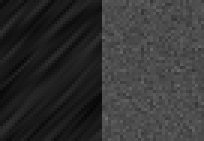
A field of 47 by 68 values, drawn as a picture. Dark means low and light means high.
The table splits into one row of 2 panels. Panel 1,1: very low, slanting up to the right, faint in contrast. Panel 1,2: low, fine-grained, faint in contrast.
